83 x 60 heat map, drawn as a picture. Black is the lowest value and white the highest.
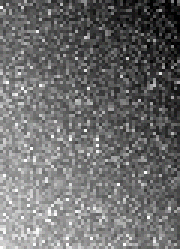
There are no regular stripes. The ninth with the highest average is the bottom left. The ninth with the lowest average is the top right. Fine speckle covers the field. Overall the values sit about 40% of the way up the scale. The field climbs toward the bottom left. The halves do not mirror each other. No single row or column stands out from its neighbours.
